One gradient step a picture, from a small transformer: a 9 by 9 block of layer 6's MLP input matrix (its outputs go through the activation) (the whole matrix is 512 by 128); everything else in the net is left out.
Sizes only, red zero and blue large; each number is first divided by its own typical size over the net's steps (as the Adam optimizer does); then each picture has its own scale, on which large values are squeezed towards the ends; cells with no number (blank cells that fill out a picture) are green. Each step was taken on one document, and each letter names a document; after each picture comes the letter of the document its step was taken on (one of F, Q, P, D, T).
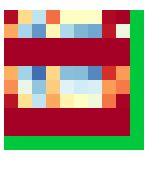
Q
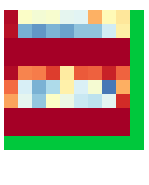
Q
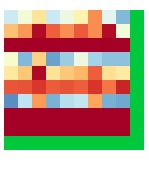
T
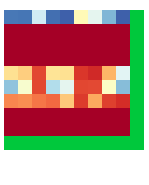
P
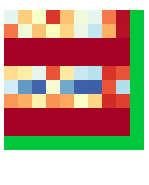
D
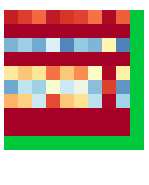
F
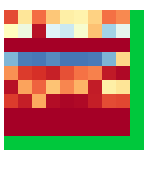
T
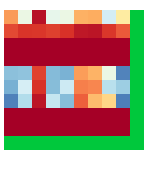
P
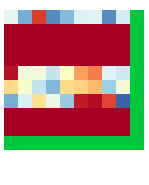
P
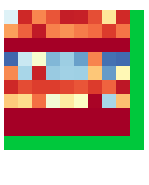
T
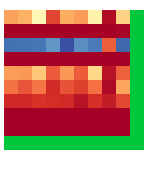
F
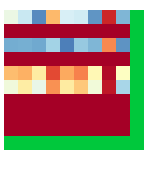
F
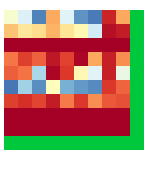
D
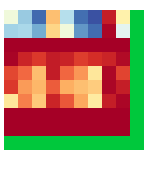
D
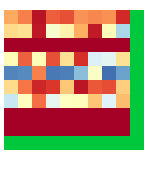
T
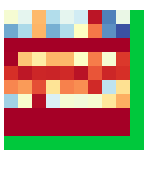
T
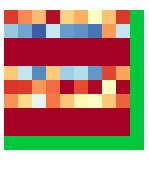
Q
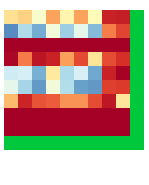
D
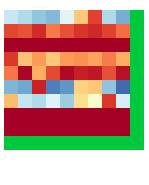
P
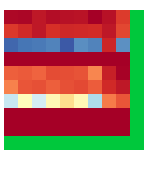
F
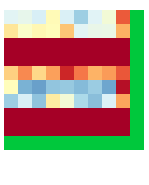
Q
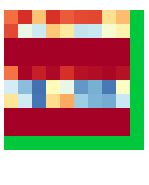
Q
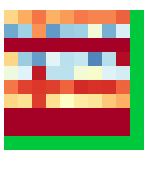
T
